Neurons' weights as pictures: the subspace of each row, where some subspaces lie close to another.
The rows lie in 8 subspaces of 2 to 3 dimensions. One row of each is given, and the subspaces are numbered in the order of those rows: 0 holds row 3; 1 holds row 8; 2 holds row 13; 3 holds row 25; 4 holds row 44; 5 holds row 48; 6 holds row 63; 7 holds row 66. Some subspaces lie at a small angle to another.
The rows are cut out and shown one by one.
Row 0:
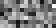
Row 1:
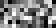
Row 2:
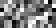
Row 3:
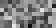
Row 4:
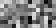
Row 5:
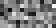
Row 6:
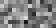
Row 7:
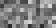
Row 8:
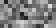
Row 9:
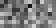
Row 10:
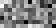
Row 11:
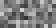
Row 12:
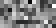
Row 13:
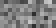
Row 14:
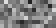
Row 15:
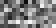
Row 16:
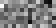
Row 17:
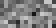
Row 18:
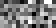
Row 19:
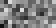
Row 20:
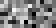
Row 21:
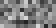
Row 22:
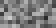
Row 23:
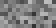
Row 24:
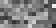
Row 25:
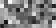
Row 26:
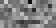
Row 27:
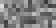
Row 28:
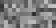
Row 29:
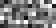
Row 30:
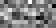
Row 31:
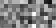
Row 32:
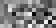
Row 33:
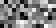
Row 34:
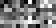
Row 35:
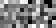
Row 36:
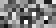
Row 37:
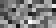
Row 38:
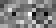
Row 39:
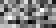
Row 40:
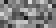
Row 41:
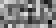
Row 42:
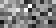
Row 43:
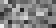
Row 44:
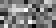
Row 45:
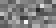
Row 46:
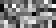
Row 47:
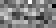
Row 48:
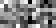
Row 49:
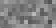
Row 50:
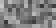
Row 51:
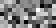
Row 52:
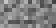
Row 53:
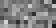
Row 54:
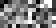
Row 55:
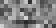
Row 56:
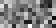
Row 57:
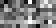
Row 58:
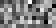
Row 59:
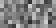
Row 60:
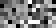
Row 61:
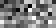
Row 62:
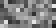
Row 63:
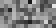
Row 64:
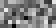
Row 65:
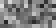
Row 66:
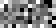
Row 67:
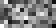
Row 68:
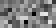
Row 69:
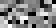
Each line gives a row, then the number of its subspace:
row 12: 6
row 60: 1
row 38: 7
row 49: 4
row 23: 2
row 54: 7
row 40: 1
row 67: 3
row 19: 3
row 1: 0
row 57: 5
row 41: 4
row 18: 2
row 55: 6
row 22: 5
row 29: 0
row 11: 6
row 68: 4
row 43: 3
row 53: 0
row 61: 4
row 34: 5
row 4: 5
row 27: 0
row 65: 3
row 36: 7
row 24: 3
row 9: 4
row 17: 5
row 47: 1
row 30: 1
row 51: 7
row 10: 0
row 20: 4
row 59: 6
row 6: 4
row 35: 2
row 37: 1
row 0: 6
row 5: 6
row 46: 0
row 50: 3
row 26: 1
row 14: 1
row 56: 7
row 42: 4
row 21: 6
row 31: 2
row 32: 7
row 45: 7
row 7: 2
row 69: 2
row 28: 0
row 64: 0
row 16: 7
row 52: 5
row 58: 6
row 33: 1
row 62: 3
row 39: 5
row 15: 5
